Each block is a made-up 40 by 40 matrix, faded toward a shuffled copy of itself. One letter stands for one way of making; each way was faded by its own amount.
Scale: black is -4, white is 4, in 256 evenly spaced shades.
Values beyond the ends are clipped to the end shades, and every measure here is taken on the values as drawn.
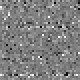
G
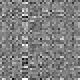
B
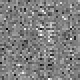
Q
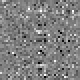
Q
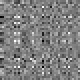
B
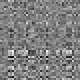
B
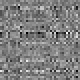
B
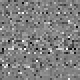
G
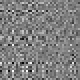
B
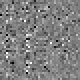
Q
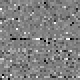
G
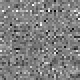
Q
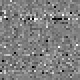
G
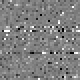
G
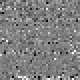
G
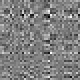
B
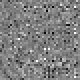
Q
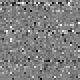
G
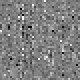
Q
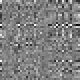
B
